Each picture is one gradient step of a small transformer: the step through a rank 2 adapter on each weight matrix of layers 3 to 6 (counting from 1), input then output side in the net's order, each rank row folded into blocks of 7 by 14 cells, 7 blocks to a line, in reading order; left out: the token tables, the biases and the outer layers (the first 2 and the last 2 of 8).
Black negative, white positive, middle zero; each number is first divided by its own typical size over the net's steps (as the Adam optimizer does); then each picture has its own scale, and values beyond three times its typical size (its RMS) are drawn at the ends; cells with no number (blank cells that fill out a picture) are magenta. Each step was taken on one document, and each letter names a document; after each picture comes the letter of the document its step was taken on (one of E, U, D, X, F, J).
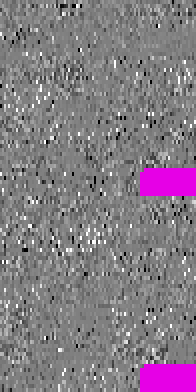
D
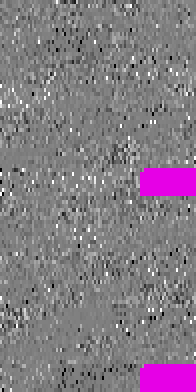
D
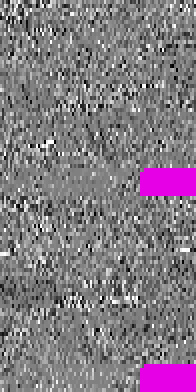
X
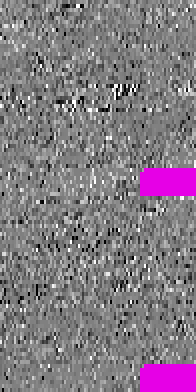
D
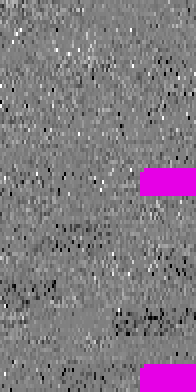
D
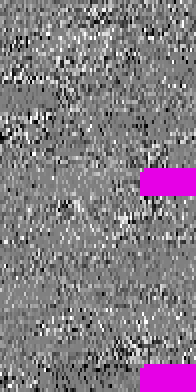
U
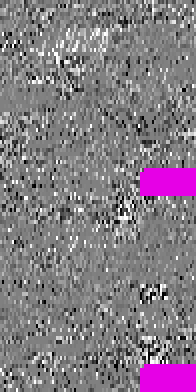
U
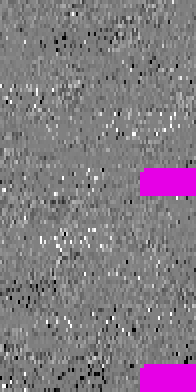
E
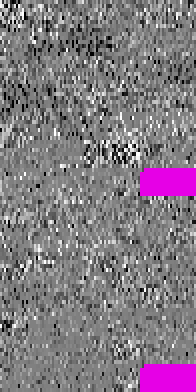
X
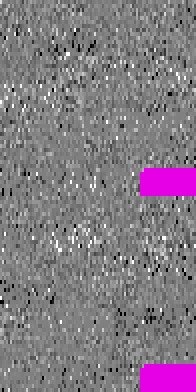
D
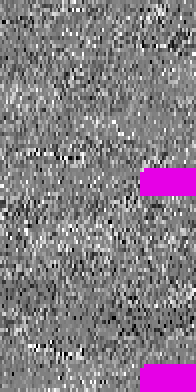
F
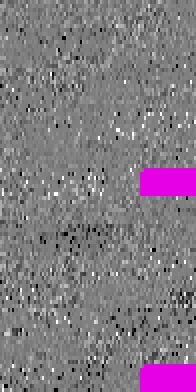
E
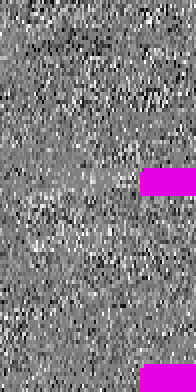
X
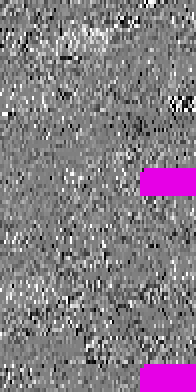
U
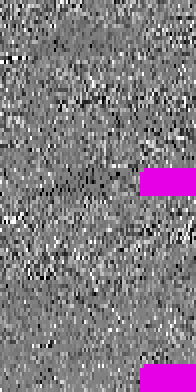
X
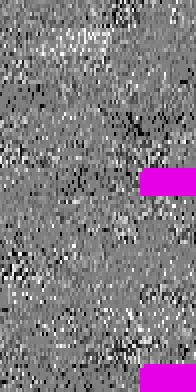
U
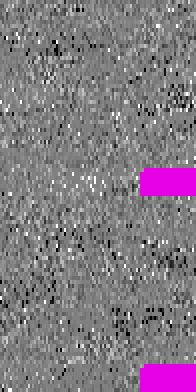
D
